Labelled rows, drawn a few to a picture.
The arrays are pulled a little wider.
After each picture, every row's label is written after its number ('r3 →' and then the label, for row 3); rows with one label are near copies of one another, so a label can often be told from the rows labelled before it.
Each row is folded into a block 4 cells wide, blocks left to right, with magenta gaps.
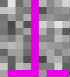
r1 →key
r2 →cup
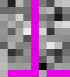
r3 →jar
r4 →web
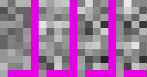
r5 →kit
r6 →cup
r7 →key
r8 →key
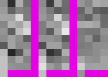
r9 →jar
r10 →jar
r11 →kit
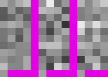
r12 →kit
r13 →key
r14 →cup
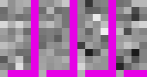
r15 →cup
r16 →kit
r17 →jar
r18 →web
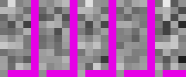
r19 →key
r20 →kit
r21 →key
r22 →kit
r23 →key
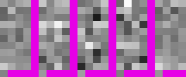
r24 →kit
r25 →cup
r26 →web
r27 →key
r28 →kit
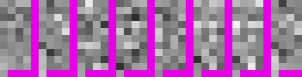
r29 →kit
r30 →jar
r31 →key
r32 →web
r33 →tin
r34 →cup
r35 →cup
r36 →jar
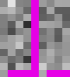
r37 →key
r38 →kit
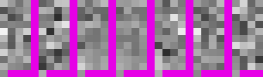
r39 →tin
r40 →web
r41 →kit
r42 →kit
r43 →jar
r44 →tin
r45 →key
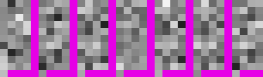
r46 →jar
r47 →web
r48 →key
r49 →kit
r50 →key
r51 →key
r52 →web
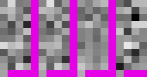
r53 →key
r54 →key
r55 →kit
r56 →web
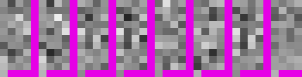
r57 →jar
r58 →jar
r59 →tin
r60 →tin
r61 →key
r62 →web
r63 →tin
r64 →kit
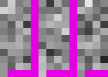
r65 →key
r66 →jar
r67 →key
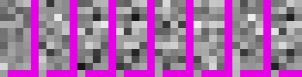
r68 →kit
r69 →jar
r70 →web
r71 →web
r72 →key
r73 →cup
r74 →jar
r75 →web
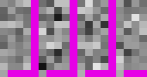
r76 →kit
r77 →web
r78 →key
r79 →jar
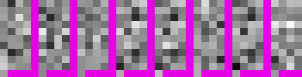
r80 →jar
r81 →tin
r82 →tin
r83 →web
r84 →web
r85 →key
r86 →web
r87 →cup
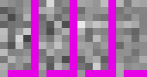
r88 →tin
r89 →key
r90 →cup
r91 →kit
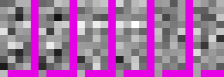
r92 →web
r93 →web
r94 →cup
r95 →cup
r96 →tin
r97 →tin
